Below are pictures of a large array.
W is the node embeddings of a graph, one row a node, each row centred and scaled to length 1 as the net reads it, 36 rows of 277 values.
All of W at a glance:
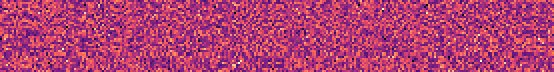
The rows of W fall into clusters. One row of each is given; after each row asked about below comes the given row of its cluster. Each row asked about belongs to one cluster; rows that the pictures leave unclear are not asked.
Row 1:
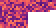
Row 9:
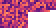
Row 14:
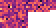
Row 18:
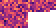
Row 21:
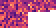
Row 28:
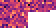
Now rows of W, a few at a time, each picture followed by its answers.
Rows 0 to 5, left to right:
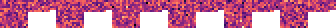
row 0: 14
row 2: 18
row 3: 18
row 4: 9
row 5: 1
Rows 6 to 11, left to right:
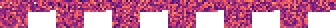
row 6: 18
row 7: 14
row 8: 28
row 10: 1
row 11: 18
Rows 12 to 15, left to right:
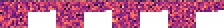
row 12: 21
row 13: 1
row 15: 9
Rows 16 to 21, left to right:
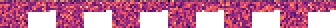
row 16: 9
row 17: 28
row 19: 14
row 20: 14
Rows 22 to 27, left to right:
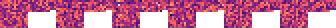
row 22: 18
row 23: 14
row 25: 14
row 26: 9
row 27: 9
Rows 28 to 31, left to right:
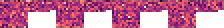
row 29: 1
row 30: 1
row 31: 18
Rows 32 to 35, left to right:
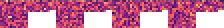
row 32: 1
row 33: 1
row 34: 21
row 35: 21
